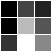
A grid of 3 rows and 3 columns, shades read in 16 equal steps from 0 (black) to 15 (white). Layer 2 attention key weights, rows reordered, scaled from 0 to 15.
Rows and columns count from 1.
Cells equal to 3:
1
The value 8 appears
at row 3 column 3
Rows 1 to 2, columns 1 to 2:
0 4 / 0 11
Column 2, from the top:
4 11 15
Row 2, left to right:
0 11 5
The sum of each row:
6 16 26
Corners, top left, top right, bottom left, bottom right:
0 2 3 8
